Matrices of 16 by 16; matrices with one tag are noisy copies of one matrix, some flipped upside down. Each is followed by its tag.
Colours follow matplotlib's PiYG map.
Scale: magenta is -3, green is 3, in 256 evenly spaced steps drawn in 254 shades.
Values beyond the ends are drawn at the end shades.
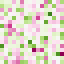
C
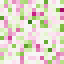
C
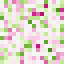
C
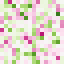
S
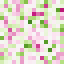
C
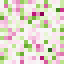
C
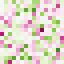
S
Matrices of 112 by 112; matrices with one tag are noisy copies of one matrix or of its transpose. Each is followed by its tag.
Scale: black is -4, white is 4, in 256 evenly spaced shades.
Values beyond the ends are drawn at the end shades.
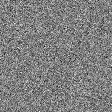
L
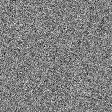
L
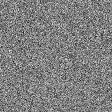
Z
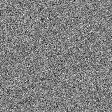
L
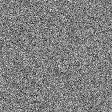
Z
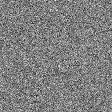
Z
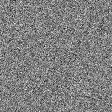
L
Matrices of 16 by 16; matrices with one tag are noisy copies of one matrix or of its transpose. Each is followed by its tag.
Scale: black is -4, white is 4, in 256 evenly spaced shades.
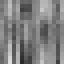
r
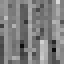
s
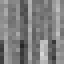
s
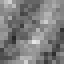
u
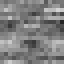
r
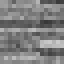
s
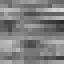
r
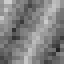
u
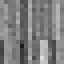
s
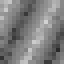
u
